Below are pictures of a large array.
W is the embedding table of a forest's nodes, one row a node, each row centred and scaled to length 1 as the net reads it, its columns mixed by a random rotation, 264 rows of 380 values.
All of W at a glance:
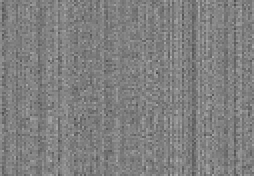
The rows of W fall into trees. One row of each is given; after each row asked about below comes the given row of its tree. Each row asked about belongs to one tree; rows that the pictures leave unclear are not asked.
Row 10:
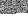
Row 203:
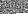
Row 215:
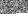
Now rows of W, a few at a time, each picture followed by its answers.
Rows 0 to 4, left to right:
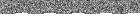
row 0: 10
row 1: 203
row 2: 203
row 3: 215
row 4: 215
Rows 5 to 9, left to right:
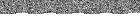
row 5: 10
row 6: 203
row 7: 203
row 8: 10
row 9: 215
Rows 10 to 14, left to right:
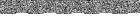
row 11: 215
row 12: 215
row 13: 215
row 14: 203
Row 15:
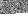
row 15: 215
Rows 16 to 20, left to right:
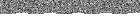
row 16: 215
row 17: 203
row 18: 10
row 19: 215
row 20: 203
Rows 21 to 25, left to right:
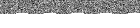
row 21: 215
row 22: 203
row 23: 215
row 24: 215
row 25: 10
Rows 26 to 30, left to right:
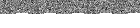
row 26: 215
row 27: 215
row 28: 203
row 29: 215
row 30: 203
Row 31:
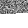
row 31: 203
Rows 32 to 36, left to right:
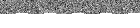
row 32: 215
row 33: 215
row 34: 203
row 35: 10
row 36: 215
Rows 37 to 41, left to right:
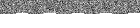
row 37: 10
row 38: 215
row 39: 203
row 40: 215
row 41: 10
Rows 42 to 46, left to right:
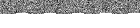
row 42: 10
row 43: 10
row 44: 203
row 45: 215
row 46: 10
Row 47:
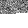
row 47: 215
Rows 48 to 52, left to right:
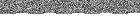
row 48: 203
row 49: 10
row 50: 203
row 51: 215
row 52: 203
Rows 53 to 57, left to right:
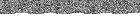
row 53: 215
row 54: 10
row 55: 203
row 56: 215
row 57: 203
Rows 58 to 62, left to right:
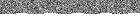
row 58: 203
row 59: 215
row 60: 10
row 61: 10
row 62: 215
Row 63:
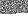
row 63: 10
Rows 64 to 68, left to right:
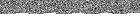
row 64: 203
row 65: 203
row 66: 203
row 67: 10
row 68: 215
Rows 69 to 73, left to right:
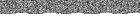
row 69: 203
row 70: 215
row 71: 10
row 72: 10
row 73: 203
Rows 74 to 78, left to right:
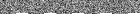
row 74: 215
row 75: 10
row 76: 203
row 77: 215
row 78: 203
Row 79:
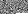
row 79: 215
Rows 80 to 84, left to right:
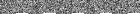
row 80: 203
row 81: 215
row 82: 203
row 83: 215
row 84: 203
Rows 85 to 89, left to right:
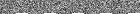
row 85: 203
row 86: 203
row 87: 10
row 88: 203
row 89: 203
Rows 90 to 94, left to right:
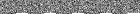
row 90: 10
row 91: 10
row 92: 10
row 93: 10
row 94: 215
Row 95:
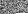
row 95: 203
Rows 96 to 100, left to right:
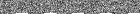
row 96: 215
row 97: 10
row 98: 203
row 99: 203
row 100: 10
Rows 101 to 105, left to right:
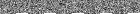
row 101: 203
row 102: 215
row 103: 203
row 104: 215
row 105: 215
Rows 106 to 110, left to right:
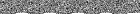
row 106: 10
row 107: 10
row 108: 10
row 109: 10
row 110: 203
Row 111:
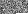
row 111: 203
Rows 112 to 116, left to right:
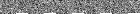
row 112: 215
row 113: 203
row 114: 215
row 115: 215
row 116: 203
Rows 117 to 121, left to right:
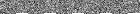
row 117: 10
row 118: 203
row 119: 215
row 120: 10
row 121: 203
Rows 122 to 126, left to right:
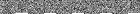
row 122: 215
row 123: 10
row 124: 215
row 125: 203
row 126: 215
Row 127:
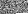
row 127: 203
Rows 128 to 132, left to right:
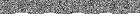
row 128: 215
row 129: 10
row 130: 10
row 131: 203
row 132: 203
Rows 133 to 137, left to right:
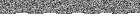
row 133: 203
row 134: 203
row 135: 10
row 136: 215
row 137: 203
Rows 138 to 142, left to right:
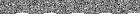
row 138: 10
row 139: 203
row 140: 215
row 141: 10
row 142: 215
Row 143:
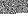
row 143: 10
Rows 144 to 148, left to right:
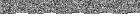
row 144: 215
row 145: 203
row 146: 203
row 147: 203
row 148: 203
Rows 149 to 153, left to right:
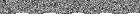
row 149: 215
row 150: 203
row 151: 10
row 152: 215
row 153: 10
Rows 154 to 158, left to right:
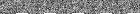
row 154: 10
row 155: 215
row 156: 203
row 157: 215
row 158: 215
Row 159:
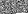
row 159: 10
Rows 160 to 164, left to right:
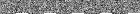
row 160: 10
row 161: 215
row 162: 215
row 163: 10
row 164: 215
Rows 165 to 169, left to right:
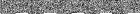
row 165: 203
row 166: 215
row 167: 203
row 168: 215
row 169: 215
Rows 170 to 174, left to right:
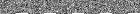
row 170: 203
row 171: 215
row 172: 215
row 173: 10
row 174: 203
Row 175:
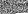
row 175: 203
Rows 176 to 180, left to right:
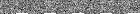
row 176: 215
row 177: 203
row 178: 203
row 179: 203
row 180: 215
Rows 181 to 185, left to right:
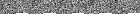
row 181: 203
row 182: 203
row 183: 203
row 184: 203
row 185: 215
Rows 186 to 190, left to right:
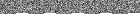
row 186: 203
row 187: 10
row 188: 203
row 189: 10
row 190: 203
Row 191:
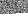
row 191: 203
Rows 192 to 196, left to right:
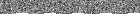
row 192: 215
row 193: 203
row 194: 10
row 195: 215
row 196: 10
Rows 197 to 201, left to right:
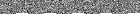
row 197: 10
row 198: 203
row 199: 215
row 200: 10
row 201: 203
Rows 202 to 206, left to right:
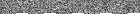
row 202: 203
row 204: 10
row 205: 215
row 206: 10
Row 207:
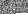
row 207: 203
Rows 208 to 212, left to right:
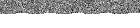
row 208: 203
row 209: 215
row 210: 10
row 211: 203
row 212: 10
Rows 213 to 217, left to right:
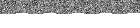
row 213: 203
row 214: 203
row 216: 10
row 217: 215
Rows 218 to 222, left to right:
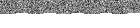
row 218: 203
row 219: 215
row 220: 203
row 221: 203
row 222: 215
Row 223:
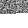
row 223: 203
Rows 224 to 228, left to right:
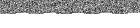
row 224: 203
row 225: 203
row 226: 10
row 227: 10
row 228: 215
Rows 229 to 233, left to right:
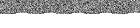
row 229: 10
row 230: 10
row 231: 203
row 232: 10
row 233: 10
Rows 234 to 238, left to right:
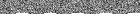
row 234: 215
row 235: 10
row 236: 203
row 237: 215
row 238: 203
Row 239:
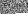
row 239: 203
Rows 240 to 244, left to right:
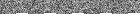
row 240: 203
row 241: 203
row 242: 203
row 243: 10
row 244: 203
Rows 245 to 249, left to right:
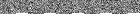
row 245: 215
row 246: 10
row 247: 203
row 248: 215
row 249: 215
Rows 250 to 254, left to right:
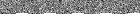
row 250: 10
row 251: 215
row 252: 215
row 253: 215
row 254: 10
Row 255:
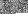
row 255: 215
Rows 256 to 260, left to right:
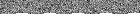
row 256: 203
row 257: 10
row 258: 203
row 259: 215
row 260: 10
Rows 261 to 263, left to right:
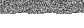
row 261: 203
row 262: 203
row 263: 203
